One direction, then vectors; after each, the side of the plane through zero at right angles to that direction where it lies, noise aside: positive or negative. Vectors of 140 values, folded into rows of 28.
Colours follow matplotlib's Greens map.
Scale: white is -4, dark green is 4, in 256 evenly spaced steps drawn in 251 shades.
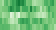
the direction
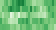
positive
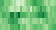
negative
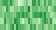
negative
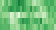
positive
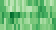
negative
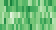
positive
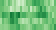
negative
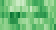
negative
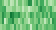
negative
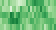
negative
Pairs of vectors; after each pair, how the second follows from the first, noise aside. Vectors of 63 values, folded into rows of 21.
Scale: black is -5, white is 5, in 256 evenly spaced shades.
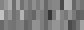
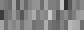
negated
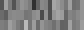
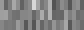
negated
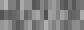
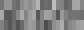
reversed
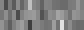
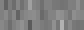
shrunk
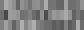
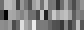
scaled up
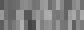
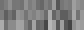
shuffled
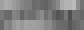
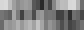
scaled up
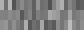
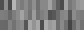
negated
